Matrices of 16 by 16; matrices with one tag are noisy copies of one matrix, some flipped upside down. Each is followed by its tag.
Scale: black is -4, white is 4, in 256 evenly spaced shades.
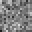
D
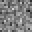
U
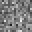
U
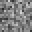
U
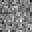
U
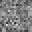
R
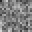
D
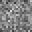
R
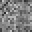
R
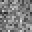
U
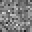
R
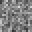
D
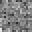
D
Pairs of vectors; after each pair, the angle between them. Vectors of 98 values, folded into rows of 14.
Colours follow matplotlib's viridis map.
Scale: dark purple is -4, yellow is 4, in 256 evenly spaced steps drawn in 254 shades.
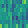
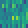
nearly opposite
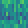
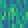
partly opposed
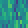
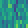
nearly parallel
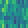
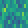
partly aligned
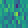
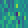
nearly opposite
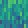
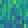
nearly parallel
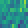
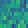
nearly opposite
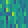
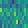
orthogonal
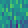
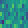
orthogonal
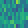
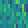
partly aligned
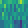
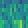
nearly opposite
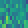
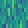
partly opposed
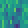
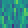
partly aligned
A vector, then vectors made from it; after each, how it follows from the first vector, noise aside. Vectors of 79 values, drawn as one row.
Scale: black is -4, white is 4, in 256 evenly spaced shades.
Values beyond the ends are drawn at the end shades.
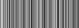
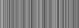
shrunk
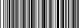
scaled up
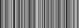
wrapped around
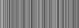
shrunk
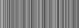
shrunk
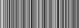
copied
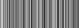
copied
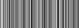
copied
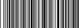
scaled up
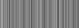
shrunk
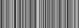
wrapped around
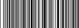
scaled up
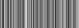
wrapped around
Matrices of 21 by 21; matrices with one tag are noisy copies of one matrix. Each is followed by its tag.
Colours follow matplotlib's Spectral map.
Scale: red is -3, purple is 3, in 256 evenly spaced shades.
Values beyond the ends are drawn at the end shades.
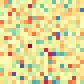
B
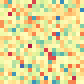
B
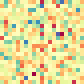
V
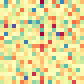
V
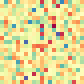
V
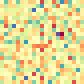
V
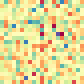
V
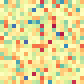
V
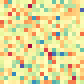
B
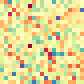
B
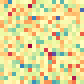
B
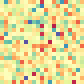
V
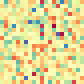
V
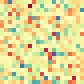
B
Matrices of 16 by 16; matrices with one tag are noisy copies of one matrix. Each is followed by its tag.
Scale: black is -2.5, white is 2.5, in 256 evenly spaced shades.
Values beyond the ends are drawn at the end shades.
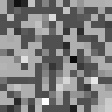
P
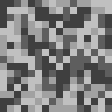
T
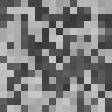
T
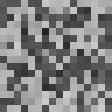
T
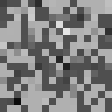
T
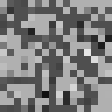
P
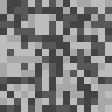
P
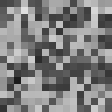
T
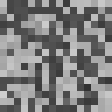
P
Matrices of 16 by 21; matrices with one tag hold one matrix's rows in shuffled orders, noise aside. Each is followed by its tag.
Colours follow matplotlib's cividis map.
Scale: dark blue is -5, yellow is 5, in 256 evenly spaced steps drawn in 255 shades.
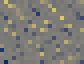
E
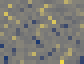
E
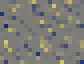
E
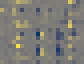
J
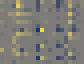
J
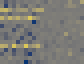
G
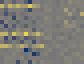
G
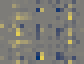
J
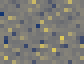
E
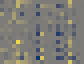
J
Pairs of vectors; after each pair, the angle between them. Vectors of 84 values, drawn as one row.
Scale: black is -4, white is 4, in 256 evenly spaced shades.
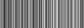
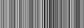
partly opposed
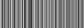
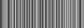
orthogonal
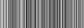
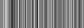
orthogonal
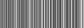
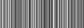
partly opposed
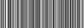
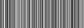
orthogonal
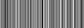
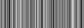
partly aligned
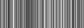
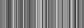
partly aligned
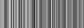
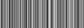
partly opposed
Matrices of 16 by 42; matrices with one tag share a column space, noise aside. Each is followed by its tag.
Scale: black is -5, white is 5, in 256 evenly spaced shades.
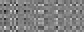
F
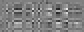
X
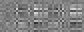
X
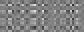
F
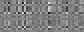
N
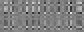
N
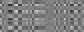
F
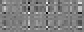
N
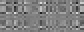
N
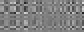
N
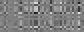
N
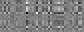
N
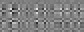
X
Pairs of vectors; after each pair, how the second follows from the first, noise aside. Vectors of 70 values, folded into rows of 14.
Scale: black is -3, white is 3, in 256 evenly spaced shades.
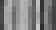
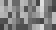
sign-scrambled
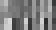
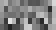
sign-scrambled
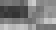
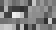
sign-scrambled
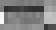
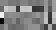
sign-scrambled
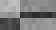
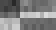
negated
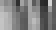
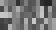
sign-scrambled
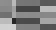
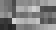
negated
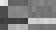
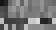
sign-scrambled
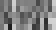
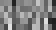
negated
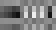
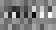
sign-scrambled
